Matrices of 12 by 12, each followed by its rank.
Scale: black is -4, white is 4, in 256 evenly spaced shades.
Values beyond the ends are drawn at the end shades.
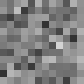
full rank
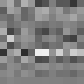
two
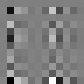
one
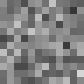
full rank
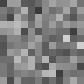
full rank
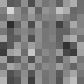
two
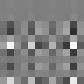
one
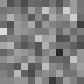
full rank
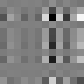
one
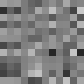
two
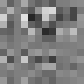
two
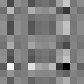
one
